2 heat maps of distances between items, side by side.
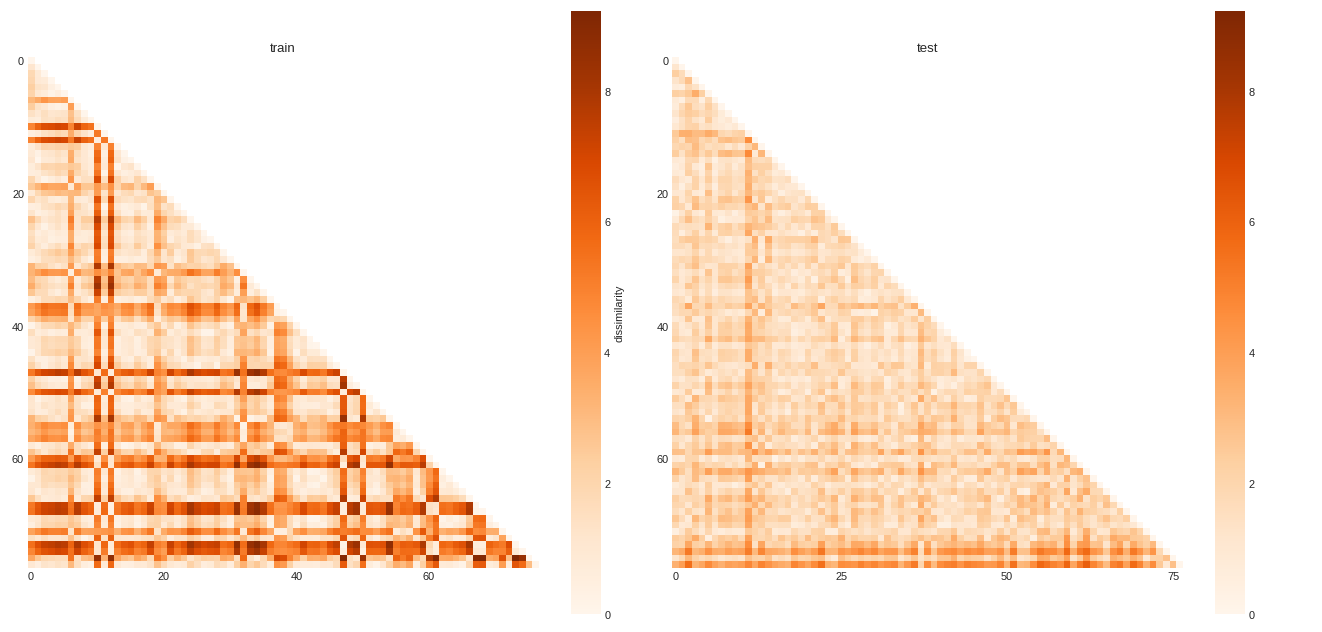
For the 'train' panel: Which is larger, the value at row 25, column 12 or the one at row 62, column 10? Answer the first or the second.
the first
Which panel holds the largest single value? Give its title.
train
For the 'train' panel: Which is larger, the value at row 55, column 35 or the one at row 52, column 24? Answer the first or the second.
the first
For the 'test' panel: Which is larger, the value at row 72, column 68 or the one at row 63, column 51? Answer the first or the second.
the first
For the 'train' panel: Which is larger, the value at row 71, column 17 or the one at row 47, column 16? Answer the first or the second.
the second
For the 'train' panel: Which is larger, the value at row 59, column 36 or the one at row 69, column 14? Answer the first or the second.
the first
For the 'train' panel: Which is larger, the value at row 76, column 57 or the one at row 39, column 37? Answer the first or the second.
the first
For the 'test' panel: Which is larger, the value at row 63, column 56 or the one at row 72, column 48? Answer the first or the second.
the second
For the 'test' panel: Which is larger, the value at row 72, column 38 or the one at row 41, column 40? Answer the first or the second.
the first
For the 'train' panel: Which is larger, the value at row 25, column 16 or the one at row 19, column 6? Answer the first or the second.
the first
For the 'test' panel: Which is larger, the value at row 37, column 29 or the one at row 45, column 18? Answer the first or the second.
the first
